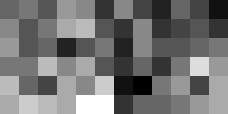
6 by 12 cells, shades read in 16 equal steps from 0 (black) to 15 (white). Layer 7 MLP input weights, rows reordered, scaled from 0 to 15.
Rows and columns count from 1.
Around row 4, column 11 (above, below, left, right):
6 4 7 9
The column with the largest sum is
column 5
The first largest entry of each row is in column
4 5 1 11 6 5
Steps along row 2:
down up up up down down up down up up down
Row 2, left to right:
8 5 7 10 11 5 3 8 3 4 5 3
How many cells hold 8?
7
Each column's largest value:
11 12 11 10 15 15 8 8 7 9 13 10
